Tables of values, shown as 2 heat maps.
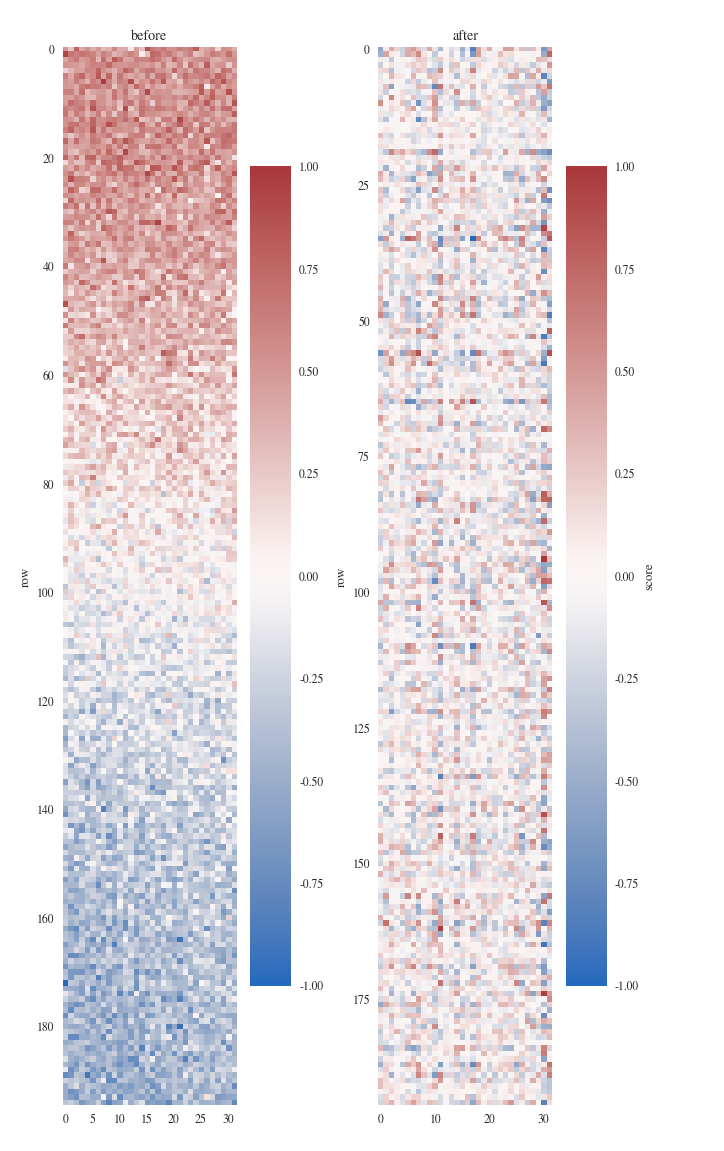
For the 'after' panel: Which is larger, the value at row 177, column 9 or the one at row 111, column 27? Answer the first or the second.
the first
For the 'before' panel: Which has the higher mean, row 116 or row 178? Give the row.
116
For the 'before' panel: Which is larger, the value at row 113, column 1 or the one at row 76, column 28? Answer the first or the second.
the second
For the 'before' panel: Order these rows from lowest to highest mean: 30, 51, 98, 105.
105, 98, 51, 30
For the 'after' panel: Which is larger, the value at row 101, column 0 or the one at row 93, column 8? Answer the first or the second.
the second
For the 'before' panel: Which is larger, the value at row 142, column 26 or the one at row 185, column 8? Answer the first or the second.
the first
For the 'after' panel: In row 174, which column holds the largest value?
30
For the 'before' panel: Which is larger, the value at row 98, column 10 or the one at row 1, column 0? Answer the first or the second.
the second
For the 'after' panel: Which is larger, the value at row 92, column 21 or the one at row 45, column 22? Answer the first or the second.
the second
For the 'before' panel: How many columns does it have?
32
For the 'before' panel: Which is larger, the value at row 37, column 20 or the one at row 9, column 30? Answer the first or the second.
the first
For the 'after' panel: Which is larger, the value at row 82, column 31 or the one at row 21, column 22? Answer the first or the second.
the first
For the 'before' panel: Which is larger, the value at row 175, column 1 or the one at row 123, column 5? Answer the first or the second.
the second
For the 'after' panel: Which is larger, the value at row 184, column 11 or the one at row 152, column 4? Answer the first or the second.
the second
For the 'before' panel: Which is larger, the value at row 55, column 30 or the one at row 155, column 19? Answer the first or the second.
the first
